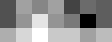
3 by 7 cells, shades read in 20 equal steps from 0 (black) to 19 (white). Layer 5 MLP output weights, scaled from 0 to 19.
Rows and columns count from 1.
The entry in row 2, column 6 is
0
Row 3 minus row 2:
7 5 2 4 6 12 7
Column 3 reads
10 17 19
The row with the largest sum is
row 3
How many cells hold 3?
0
